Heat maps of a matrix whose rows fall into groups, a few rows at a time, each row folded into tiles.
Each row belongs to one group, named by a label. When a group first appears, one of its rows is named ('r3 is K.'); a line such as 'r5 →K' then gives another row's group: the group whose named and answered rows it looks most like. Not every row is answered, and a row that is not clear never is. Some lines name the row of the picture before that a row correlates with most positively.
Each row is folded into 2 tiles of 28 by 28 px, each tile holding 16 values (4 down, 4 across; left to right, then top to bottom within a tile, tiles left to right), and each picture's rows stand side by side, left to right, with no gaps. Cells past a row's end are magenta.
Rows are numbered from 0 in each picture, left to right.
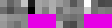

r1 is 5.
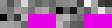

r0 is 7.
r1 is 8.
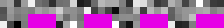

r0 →5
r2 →5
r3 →5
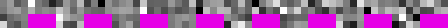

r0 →5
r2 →5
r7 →8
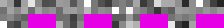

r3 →5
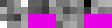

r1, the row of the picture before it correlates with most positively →2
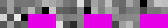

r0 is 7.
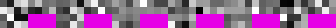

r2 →5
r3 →5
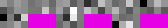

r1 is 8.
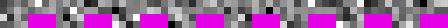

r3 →8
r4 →7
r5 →5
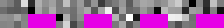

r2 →7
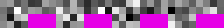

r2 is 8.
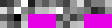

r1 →8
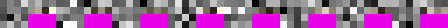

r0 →7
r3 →7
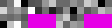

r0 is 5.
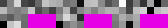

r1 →8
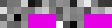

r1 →5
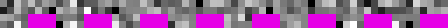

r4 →7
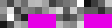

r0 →8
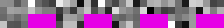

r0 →5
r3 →5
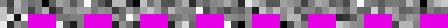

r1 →5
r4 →5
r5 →8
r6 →7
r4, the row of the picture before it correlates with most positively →3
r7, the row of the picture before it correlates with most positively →2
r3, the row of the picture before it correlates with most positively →2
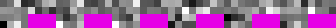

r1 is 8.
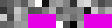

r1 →5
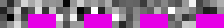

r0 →7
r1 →7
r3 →8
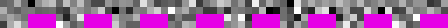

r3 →8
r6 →7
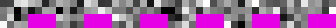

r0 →8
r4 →5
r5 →7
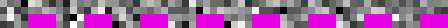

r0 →8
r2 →8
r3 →5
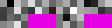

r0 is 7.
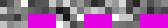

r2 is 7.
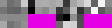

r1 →7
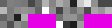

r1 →5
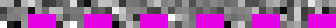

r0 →5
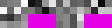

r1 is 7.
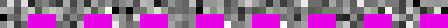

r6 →7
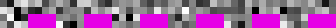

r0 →8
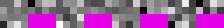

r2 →5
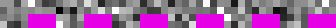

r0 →5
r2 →8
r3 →7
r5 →7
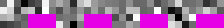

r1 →5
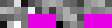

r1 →8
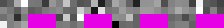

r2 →8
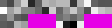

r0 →8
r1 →5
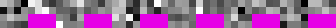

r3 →5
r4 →8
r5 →8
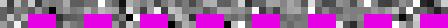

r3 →8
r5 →5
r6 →5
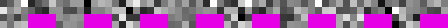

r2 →8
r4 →8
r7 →8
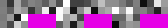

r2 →8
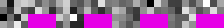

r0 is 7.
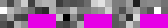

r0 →8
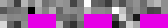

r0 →5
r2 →8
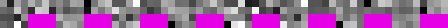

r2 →8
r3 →8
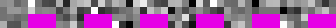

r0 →5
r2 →5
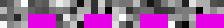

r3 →5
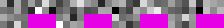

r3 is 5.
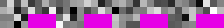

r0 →7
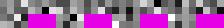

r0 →7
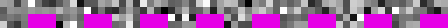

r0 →5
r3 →7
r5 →8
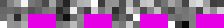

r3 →5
